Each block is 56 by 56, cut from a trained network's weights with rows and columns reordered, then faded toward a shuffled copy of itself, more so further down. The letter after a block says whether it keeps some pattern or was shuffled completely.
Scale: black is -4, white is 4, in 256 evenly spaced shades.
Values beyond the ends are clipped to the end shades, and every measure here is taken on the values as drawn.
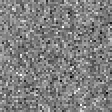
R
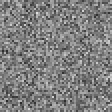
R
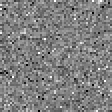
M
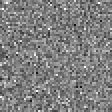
M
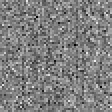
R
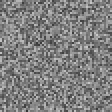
M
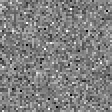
M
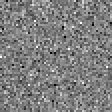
M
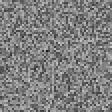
M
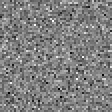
M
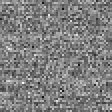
R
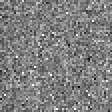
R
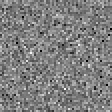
M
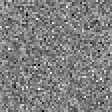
M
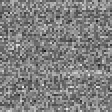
R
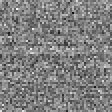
R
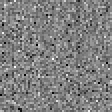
R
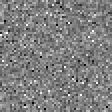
M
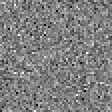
M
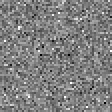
M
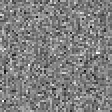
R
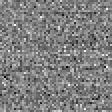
R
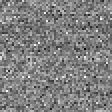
R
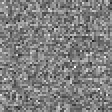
R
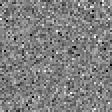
M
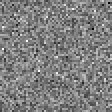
M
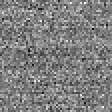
R
